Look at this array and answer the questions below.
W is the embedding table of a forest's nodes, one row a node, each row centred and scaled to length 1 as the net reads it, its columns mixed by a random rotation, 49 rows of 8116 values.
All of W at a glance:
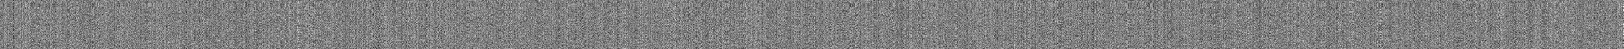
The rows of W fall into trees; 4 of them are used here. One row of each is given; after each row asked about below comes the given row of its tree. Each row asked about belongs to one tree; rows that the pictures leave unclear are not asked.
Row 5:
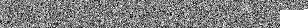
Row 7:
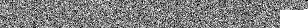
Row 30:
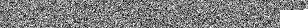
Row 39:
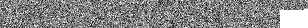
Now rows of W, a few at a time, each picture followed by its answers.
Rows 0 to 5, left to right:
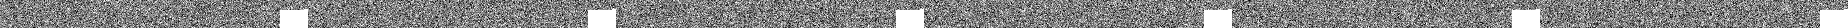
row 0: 7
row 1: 39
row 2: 39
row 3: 5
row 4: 5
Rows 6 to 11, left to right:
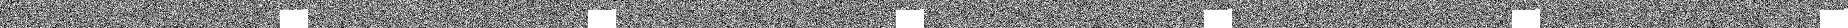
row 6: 5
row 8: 7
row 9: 39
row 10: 30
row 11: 39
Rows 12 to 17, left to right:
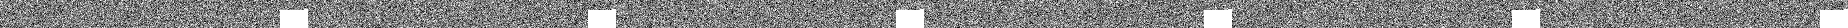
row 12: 39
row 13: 30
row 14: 7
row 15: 7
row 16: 39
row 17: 30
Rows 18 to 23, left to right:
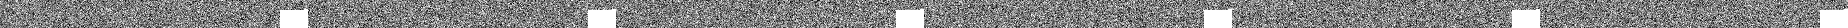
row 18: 30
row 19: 5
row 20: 39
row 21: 39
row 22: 5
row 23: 39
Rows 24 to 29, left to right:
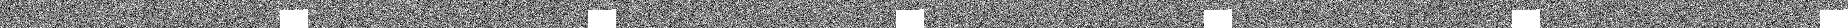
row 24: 5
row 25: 7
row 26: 30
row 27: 5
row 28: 7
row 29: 5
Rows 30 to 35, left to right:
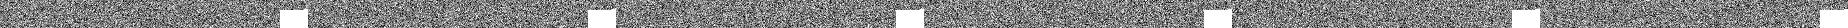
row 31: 39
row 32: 39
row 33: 30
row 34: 39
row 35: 7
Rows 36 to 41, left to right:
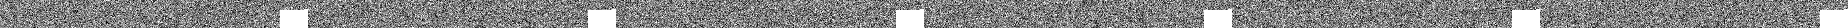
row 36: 7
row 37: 39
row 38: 30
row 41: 5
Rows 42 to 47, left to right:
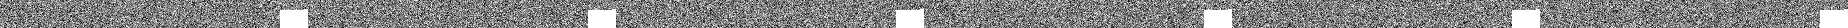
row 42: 5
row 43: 7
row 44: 39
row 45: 5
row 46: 5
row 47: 7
